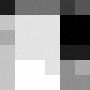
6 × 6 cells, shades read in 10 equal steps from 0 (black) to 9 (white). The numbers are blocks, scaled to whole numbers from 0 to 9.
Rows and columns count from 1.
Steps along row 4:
up same same down same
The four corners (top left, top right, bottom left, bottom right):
1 3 7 5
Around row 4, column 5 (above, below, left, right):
0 5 8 1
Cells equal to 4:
3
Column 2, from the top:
4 8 8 8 9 9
